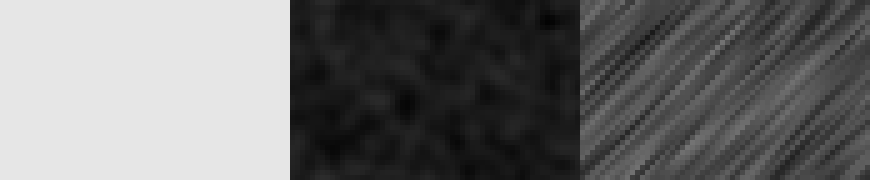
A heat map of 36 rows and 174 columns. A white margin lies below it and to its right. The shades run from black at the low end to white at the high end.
It is made of 1 by 3 panels. Panel 1,1: very high, flat. Panel 1,2: very low, blotchy, faint in contrast. Panel 1,3: low, slanting up to the right.
